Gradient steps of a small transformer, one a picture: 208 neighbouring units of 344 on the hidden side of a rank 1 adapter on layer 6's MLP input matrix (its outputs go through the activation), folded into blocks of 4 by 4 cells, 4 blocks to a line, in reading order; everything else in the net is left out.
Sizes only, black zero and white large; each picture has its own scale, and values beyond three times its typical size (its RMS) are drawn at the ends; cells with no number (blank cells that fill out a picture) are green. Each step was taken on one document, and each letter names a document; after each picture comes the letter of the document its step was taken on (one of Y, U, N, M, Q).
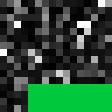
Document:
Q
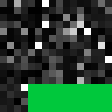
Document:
Q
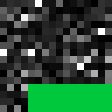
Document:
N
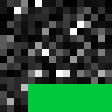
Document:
Q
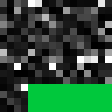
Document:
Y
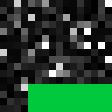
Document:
Q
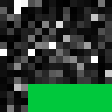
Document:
Y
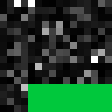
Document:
N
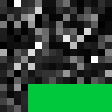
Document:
N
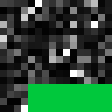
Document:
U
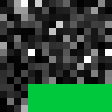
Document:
N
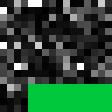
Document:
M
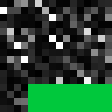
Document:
M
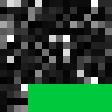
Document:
U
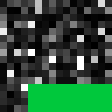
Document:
N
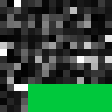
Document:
Y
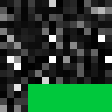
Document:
M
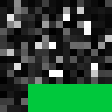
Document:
Q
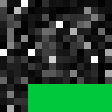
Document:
Y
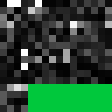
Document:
U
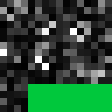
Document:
Q
